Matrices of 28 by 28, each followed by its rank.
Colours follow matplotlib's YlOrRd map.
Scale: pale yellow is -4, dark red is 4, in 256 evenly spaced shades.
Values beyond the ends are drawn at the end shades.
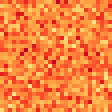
full rank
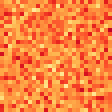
full rank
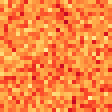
full rank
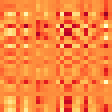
two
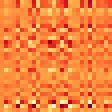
two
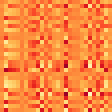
two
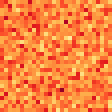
full rank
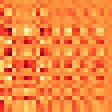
two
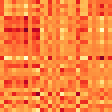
two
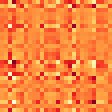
two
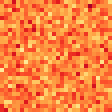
full rank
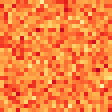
full rank
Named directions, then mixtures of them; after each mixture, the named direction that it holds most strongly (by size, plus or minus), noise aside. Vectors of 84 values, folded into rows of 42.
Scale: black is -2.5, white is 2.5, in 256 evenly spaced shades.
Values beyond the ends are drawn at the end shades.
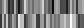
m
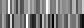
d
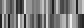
m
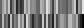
d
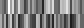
m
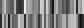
m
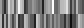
m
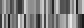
m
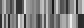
m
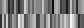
m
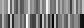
d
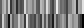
d
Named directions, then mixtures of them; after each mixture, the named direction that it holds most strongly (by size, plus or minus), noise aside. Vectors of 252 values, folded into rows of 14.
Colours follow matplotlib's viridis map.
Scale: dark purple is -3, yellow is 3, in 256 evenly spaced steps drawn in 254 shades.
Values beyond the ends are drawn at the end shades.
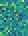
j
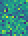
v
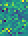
j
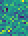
v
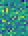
v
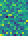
v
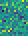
j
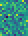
j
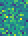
j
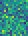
v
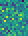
j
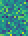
v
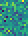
j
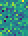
j
